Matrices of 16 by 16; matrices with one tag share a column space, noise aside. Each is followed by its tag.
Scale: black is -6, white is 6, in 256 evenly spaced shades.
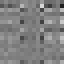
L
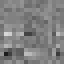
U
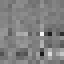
U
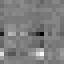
U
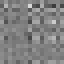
L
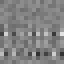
U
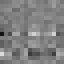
U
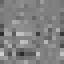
U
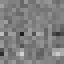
U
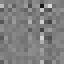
L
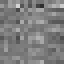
L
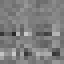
U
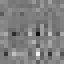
U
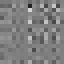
L
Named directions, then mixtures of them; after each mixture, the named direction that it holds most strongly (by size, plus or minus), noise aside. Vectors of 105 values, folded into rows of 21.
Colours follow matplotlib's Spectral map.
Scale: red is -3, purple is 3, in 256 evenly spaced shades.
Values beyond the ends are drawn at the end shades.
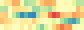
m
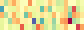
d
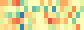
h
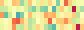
h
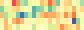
m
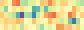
m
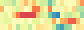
m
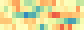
m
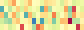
d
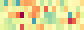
h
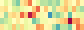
m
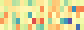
d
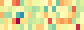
h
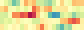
m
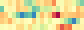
m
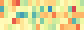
d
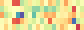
h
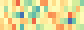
m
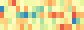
m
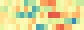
m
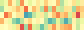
h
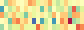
d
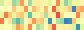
h
